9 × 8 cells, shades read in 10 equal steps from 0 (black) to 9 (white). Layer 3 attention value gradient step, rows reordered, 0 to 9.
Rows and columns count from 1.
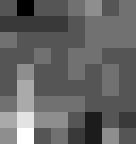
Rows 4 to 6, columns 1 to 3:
3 3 4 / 3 5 3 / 3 6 3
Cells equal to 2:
6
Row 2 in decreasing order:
4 4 4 3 2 2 2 2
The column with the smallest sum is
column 6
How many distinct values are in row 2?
3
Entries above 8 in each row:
0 0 0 0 0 0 0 0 1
